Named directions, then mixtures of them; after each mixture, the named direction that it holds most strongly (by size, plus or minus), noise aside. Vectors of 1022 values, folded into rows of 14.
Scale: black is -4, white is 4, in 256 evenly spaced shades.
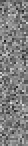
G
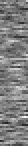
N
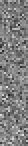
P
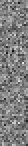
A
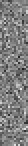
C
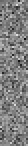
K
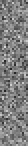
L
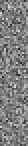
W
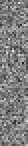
A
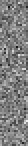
A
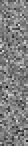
P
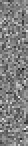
C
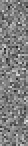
W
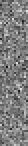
C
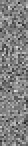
A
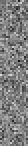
K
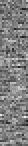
N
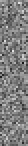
G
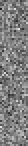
P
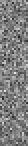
L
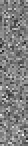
P
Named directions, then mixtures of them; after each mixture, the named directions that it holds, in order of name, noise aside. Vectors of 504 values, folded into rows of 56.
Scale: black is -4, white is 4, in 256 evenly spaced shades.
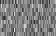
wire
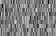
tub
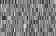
wire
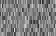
tub, wire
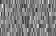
tub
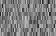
tub, wire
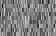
tub, wire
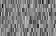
tub, wire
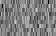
tub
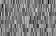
tub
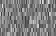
tub, wire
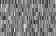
wire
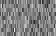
tub, wire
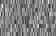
tub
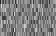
wire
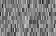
tub, wire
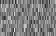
wire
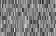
tub, wire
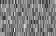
wire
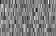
tub, wire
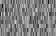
tub
